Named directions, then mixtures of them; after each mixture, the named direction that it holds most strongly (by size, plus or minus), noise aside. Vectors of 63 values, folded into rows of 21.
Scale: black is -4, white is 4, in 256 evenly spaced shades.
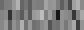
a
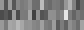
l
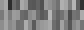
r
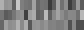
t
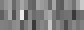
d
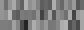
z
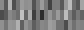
l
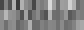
t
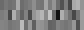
a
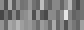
l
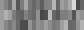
z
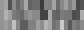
r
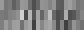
d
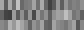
l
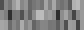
a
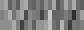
r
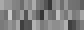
z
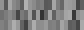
z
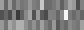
l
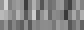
l
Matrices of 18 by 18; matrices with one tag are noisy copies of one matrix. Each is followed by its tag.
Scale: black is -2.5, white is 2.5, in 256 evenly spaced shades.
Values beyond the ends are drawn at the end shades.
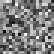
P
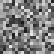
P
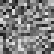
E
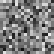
P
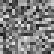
E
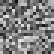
E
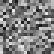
E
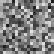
P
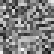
E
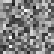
P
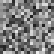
P
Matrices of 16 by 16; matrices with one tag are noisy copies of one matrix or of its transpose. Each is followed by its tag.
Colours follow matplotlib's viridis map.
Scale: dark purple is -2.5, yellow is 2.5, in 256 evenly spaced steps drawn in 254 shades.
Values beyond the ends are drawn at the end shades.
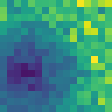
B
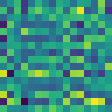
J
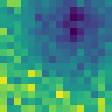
B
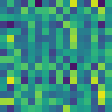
J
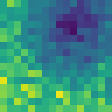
B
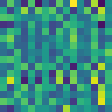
J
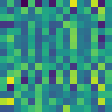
J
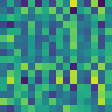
J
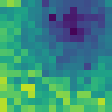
B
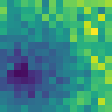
B
